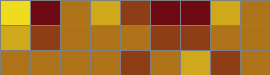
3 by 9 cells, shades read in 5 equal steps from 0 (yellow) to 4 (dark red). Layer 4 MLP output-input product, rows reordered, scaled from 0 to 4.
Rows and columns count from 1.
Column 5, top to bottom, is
3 2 3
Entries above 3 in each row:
3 0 0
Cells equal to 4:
3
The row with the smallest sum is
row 3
